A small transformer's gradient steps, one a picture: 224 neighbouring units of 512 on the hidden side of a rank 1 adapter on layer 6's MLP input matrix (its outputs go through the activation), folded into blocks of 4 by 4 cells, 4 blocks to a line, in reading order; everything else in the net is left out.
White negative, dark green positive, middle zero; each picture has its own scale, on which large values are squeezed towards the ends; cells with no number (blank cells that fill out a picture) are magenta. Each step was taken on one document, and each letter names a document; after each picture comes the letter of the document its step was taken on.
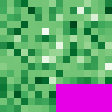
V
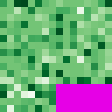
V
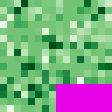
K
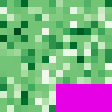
V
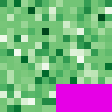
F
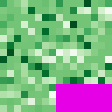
F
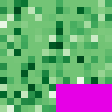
K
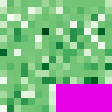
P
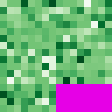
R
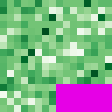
F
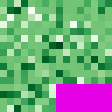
K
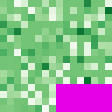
V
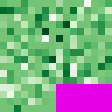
R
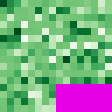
V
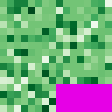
P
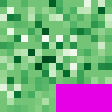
R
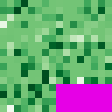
K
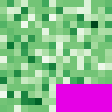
R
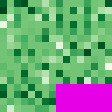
V
